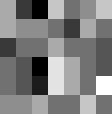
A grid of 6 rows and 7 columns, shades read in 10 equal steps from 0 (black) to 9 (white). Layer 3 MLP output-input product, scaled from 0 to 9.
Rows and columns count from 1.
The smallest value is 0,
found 2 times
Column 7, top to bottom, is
7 4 3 3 9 4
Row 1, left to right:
6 2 0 7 4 5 7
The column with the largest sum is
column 4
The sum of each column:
27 22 16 37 26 30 30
